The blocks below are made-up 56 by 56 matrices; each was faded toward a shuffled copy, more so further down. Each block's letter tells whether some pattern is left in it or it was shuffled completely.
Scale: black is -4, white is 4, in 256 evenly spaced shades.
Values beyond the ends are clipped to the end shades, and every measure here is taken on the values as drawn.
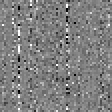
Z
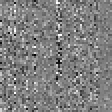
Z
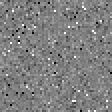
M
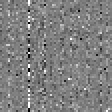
Z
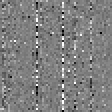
Z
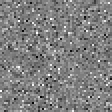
M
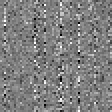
Z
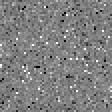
M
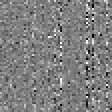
Z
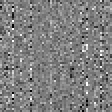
Z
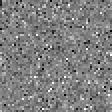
M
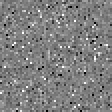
M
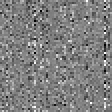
Z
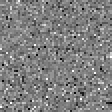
M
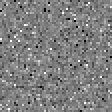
M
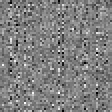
Z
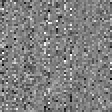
Z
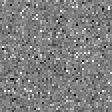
M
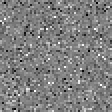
M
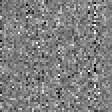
Z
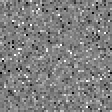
M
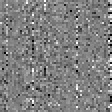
Z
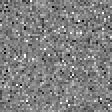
M
